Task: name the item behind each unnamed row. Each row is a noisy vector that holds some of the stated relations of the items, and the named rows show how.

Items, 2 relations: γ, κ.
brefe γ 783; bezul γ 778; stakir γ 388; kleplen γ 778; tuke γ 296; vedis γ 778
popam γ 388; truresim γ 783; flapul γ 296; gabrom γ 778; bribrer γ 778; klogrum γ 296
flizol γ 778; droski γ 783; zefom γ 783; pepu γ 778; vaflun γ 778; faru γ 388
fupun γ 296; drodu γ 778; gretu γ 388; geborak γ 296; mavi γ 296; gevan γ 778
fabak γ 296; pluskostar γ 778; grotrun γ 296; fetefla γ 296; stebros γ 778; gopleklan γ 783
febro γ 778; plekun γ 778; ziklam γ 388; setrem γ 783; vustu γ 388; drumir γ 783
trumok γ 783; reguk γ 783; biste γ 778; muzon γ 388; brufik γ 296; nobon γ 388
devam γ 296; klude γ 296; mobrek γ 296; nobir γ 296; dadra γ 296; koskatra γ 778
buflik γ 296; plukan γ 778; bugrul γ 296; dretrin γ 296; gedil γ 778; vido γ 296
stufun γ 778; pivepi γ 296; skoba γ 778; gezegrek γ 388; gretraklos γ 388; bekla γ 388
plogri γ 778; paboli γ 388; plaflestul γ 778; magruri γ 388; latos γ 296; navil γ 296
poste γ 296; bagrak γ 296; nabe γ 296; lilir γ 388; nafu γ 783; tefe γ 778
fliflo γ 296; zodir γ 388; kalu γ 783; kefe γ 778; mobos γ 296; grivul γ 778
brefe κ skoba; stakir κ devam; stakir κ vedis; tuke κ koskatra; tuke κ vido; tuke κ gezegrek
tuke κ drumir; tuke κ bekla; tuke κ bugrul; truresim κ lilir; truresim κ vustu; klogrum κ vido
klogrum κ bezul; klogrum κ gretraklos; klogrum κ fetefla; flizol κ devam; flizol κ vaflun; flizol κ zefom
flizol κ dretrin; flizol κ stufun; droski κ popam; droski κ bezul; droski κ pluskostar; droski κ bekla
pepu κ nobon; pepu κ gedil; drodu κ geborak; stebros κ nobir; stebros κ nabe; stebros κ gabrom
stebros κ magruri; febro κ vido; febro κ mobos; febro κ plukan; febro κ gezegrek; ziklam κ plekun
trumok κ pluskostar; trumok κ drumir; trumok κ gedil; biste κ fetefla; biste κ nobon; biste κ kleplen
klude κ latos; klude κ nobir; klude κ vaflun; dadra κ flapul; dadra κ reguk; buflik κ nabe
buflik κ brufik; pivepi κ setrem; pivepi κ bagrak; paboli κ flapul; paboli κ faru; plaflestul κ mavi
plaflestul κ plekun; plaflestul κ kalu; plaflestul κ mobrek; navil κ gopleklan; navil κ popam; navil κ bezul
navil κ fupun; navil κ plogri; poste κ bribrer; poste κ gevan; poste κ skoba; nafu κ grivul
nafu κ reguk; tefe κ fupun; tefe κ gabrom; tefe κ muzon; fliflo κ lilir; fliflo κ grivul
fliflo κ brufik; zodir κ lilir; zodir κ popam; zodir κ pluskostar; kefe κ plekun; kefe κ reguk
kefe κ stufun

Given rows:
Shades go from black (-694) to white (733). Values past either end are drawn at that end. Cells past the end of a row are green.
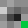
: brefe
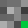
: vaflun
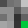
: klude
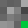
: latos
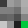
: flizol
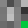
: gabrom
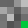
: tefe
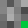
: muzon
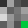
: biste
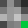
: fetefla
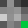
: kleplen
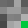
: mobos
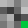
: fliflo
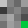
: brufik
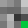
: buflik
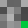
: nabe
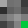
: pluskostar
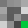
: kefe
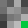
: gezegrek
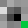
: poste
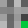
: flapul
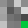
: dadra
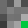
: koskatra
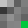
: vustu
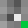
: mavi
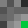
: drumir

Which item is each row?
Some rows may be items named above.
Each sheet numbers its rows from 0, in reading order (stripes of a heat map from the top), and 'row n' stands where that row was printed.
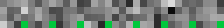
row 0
kefe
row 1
muzon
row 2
bekla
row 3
stakir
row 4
pivepi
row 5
klude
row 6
lilir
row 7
gretraklos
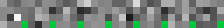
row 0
plekun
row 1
fupun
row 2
nobir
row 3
grivul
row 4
stebros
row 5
nobir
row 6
reguk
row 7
zodir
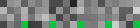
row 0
klogrum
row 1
bezul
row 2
pivepi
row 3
geborak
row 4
kefe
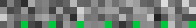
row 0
pepu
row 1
popam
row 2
tuke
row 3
drodu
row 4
navil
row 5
stebros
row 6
paboli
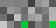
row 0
stufun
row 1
klogrum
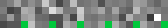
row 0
droski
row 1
dadra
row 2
febro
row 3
geborak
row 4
ziklam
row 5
plekun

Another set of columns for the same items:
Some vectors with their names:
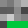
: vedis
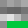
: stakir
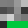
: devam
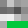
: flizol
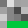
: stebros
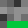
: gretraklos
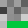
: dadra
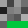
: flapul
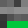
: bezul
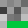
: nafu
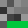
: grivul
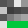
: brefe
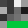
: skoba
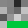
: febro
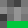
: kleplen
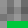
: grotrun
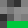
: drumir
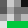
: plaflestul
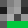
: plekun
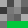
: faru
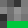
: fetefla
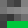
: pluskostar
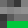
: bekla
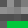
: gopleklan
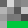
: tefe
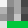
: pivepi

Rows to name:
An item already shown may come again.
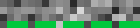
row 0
gretraklos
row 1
gretraklos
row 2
tuke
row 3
magruri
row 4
stufun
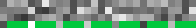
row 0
magruri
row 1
poste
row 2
zodir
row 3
navil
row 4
stakir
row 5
latos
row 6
zodir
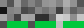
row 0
reguk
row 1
brufik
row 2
kefe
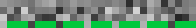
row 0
fliflo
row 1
nabe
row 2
stufun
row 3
truresim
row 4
trumok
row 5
ziklam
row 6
lilir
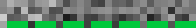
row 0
buflik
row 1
vaflun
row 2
lilir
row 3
pluskostar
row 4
popam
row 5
vustu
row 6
grivul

